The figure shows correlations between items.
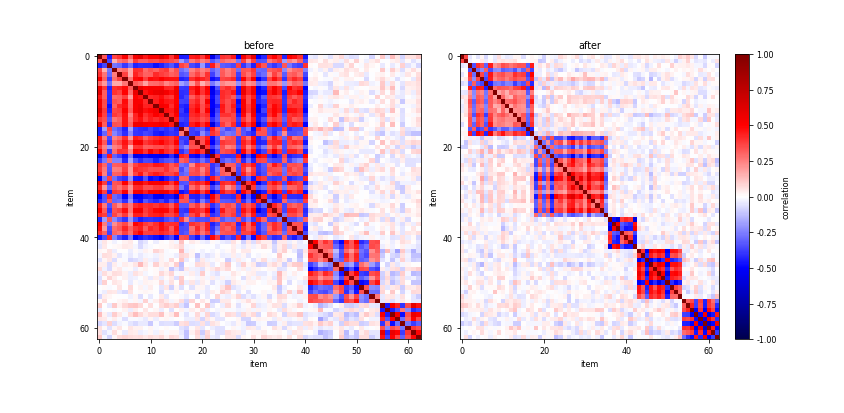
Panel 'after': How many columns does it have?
63
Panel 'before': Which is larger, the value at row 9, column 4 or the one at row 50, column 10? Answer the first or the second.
the first
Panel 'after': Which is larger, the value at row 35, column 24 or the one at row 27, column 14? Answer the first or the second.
the second
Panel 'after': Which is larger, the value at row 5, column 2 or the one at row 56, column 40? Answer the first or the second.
the first
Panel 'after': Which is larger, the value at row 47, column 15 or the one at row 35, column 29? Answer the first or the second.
the first
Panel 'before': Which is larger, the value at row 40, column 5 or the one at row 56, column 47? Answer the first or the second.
the second
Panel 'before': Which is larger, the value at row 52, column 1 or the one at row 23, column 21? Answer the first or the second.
the first
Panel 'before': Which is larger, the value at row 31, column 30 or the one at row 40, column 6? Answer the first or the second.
the second
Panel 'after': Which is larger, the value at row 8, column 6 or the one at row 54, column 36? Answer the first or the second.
the second
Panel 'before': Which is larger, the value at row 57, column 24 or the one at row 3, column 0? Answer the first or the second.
the second
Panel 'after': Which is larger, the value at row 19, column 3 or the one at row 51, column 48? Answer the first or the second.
the second
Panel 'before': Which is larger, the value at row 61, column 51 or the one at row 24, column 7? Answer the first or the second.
the second
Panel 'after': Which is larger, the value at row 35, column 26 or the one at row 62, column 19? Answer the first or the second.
the second
